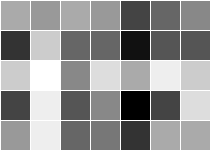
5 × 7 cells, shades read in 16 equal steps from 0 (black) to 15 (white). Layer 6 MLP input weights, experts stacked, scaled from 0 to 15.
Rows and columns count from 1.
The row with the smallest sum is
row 2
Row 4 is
4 14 5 8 0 4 13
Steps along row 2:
up down same down up same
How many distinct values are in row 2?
5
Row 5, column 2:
14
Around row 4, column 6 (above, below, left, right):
14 10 0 13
